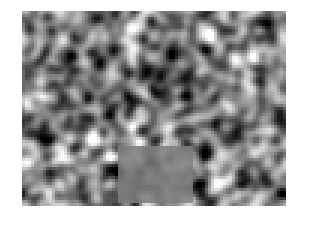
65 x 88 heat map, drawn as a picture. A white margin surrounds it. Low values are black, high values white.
Histogram: bell-shaped. Stripes: none. Calmest part: bottom middle. Odd patch: calmer, in the bottom middle.
